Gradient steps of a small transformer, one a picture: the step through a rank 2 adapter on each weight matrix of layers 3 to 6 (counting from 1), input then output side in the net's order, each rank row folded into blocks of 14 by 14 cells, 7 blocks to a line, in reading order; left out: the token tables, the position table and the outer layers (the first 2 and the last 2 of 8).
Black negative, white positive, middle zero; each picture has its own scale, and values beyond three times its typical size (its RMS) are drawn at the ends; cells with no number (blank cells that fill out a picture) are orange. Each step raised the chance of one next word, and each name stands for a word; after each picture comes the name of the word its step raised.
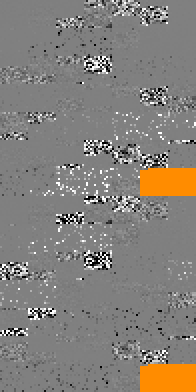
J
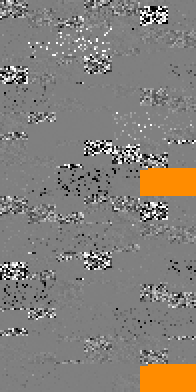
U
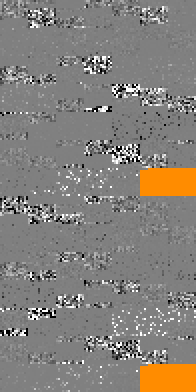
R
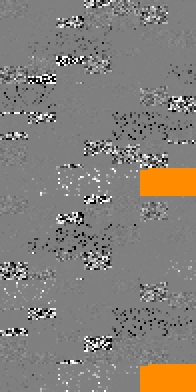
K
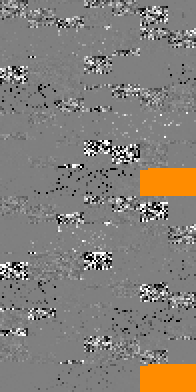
U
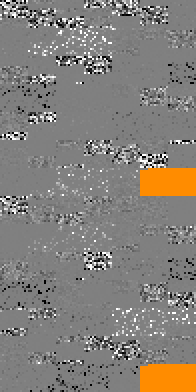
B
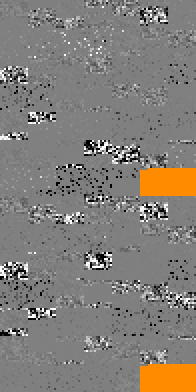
U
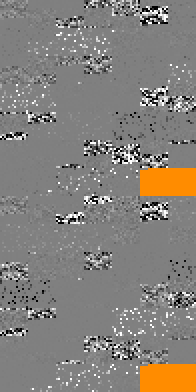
R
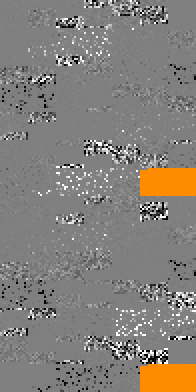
B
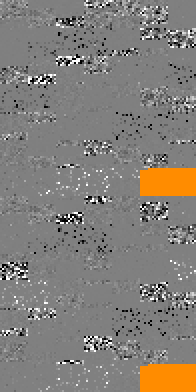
K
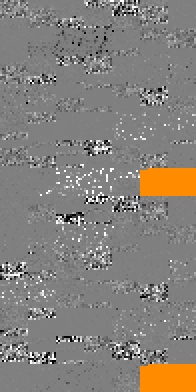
J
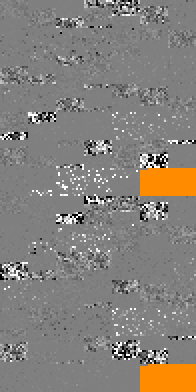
J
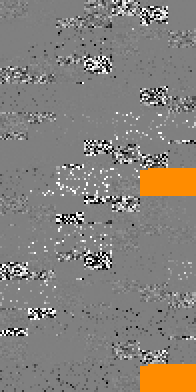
J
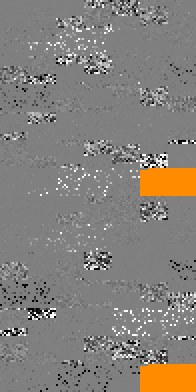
B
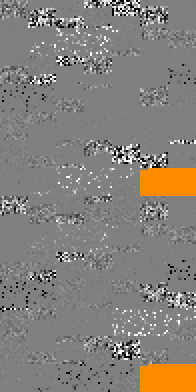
B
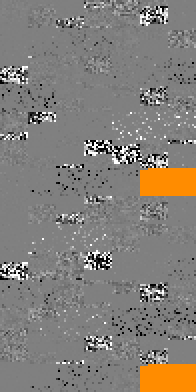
U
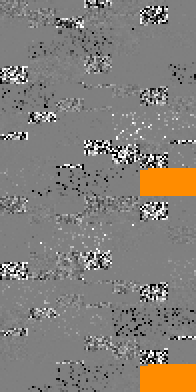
U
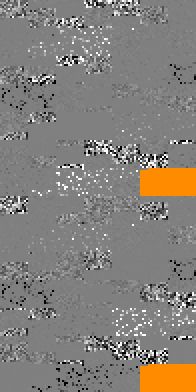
B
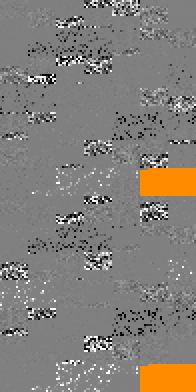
K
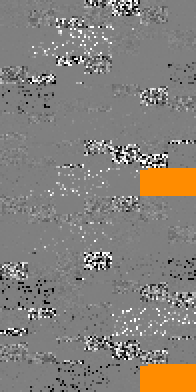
B
